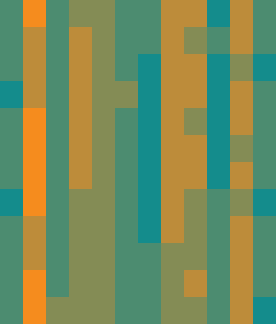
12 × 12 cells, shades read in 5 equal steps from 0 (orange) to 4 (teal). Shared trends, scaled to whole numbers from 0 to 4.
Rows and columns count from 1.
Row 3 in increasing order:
1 1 1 1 2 2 3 3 3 4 4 4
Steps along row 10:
down up down same up same down same up down up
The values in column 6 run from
2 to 3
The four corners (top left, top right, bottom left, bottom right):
3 3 3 4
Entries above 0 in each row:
11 12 12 12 11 11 11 11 12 12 11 11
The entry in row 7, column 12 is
3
